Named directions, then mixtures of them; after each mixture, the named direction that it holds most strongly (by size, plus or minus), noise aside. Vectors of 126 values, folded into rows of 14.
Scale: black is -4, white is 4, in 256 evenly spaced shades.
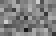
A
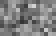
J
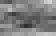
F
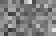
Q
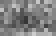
A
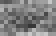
F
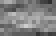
F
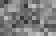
J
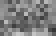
A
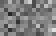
Q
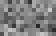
Q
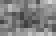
F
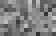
A
